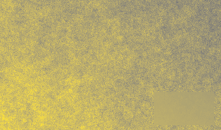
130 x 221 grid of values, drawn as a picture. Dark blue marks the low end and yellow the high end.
Ninth with the highest average: bottom left. Ninth with the lowest average: top right. Odd rows or columns: none. Odd patch: calmer, in the bottom right. Slope: up to the bottom left. Grain: blotchy.
